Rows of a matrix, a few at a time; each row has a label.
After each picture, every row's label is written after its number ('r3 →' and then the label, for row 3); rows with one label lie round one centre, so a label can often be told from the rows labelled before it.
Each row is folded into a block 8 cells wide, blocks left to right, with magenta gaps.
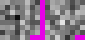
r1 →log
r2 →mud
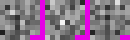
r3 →log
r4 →mud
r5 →log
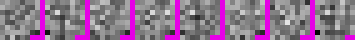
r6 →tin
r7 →log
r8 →tin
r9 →tin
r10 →log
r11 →tin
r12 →mud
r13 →log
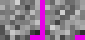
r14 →tin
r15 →tin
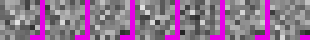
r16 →mud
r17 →mud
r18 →tin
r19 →mud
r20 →log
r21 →tin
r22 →tin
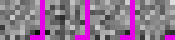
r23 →tin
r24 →log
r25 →tin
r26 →tin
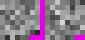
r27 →tin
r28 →mud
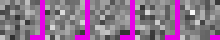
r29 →log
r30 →tin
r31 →tin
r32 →log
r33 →mud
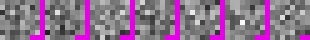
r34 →log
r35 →log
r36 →tin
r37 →log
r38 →mud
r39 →mud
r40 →tin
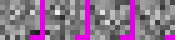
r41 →tin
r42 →log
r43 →mud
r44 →mud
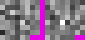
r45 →log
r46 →mud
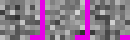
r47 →log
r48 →tin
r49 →log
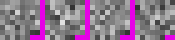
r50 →tin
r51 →mud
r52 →tin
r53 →mud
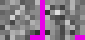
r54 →tin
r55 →log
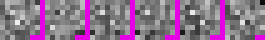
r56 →mud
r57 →tin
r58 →log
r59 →log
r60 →log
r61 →mud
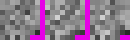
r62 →tin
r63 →tin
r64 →tin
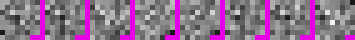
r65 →log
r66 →log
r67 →mud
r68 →tin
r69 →tin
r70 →log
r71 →log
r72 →mud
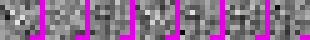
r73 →mud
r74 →tin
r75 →log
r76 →mud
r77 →log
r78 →log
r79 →log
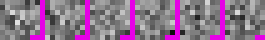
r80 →mud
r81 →mud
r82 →tin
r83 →tin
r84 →log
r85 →log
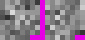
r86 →mud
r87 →tin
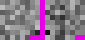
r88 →tin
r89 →log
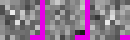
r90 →mud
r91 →tin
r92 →mud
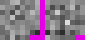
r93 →tin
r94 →log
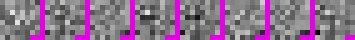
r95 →mud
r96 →log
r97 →tin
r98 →log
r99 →log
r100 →tin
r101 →tin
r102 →log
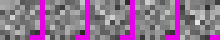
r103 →tin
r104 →tin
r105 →mud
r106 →tin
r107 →mud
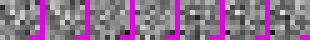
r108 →mud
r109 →mud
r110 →tin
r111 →tin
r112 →log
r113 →log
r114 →log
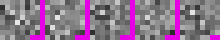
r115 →mud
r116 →tin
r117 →log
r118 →tin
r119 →log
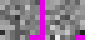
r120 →log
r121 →tin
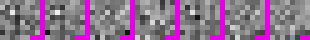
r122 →log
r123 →log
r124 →tin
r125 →mud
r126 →log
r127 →tin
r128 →tin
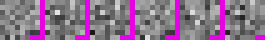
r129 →tin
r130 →log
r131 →log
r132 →tin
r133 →mud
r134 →log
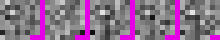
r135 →log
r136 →tin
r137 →log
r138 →log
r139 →log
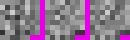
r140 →log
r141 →tin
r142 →tin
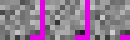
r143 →tin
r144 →tin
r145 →tin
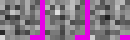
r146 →log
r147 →log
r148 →log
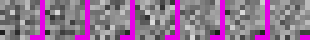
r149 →log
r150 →log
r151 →tin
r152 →mud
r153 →tin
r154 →tin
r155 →tin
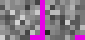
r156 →mud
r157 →log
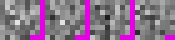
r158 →mud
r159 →mud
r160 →log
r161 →log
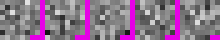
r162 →log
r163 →log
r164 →tin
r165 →mud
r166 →mud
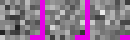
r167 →log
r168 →tin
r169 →mud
